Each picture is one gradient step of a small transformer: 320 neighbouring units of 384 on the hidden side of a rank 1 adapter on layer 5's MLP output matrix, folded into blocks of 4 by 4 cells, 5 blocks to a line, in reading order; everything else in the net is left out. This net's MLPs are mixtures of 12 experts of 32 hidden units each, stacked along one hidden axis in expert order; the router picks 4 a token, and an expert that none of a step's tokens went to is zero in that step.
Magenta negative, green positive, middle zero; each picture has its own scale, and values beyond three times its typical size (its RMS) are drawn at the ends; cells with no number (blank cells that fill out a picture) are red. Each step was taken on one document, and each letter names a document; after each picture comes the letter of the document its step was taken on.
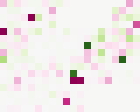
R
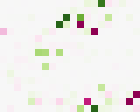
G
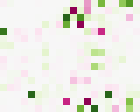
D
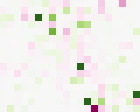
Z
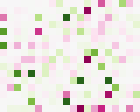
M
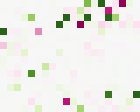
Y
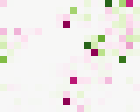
R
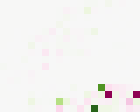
G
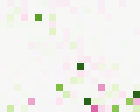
Z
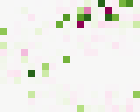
Y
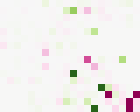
G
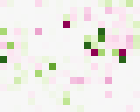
R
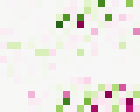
G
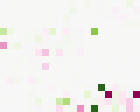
G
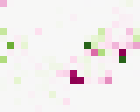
R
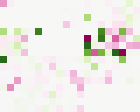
R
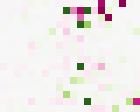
Z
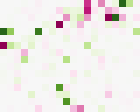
Y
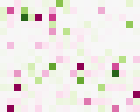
Z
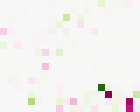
G
